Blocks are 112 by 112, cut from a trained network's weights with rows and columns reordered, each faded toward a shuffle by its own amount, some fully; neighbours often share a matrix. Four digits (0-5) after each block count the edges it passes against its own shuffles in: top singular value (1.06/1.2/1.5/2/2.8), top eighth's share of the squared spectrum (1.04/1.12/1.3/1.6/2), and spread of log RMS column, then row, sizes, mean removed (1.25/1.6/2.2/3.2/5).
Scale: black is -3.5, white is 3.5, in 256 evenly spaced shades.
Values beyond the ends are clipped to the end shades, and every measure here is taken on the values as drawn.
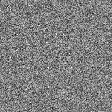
3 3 0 1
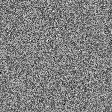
0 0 0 0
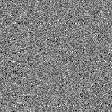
4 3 1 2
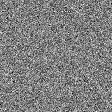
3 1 0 0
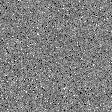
0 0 0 0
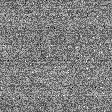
2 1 0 0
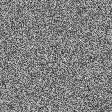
0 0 0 0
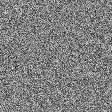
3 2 0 0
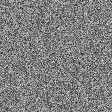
0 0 0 0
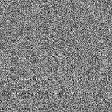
4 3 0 2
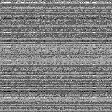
5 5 2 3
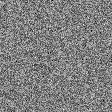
0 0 0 0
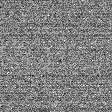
3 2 0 1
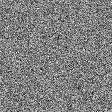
2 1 0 0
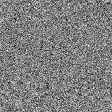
3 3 0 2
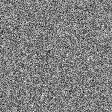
1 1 0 0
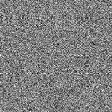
4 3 0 2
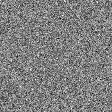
2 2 0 0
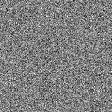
3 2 0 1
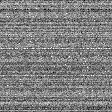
5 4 1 2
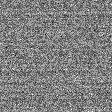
2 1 0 0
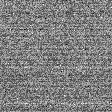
3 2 0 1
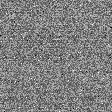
2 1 0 0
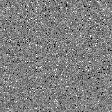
3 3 2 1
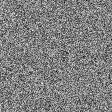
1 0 0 0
